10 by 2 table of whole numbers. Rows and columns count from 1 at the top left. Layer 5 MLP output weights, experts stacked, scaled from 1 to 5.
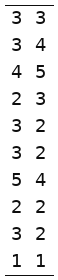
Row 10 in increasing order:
1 1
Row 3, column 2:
5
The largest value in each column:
5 5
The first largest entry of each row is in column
1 2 2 2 1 1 1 1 1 1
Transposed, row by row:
3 3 4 2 3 3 5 2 3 1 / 3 4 5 3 2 2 4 2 2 1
